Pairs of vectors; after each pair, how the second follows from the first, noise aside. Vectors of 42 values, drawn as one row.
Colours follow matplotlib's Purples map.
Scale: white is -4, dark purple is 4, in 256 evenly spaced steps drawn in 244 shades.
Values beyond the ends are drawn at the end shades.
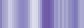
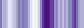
scaled up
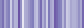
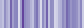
negated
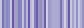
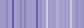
partly zeroed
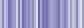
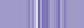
partly zeroed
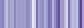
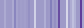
partly zeroed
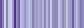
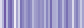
negated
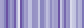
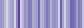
negated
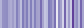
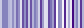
scaled up
